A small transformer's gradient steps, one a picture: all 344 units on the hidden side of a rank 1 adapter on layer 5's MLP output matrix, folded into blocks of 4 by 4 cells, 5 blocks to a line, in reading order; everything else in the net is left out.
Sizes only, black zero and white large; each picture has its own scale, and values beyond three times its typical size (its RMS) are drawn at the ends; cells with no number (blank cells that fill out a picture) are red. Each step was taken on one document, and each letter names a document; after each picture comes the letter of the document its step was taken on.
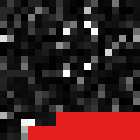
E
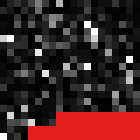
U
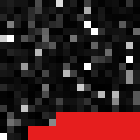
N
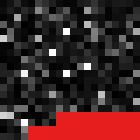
E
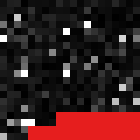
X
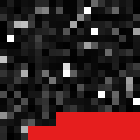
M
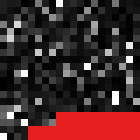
E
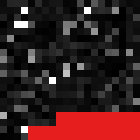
M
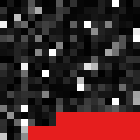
X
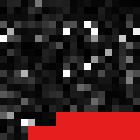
U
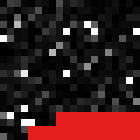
X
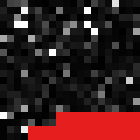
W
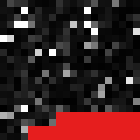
W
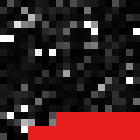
W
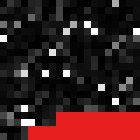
E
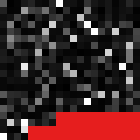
N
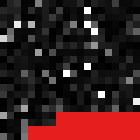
M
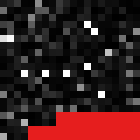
U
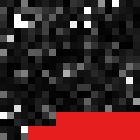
M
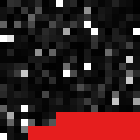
U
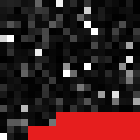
N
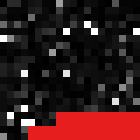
E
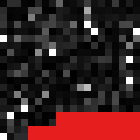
U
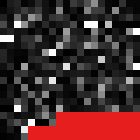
W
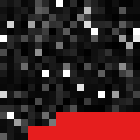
N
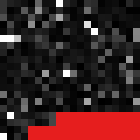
N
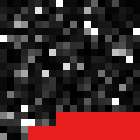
E
